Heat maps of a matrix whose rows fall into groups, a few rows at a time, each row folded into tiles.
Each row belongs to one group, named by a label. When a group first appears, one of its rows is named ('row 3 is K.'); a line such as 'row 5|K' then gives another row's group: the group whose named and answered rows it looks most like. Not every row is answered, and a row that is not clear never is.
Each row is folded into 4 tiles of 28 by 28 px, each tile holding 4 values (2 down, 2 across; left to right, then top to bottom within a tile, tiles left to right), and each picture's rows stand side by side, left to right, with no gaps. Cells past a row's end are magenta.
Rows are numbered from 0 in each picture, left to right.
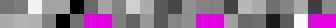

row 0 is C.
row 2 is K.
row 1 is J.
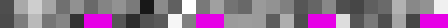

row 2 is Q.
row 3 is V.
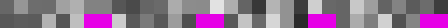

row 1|V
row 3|C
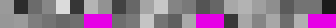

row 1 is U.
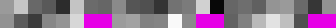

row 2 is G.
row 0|J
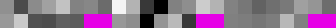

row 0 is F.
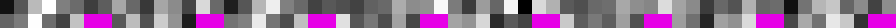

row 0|U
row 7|G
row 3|V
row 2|U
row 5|V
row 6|J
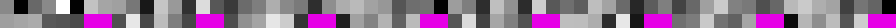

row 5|Q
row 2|G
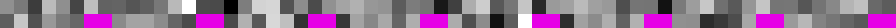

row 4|K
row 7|F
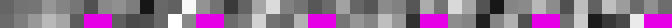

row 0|G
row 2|U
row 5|K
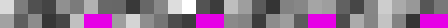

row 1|F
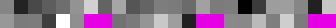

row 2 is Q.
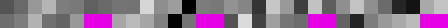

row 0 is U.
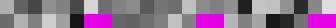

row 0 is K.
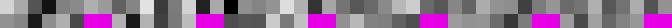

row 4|C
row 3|F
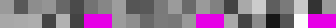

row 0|Q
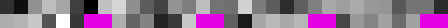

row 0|Q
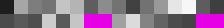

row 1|F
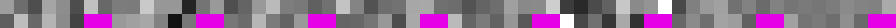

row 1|C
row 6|G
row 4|V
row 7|V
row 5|V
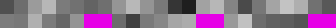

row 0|U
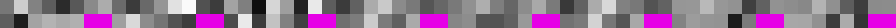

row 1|F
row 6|C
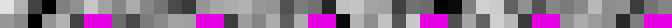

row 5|C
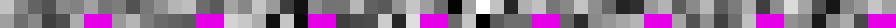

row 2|Q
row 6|K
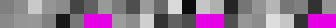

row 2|G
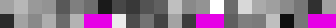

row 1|V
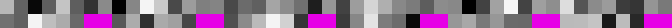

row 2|G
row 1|G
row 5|Q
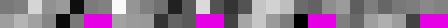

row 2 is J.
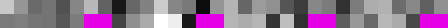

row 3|G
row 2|Q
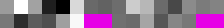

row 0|J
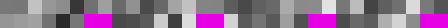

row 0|C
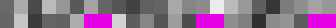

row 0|K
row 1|V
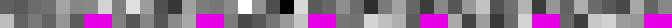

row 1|J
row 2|J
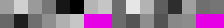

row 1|J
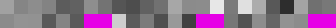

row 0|Q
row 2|J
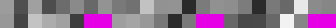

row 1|C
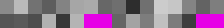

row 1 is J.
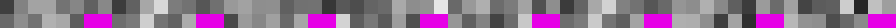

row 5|U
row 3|V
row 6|Q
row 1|U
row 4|K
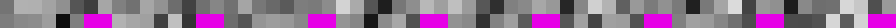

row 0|C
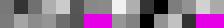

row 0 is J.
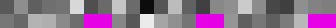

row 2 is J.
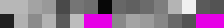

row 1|F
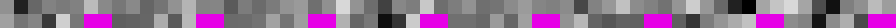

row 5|F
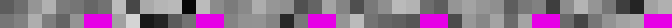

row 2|C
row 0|U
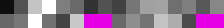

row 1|G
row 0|U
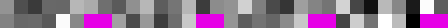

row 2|J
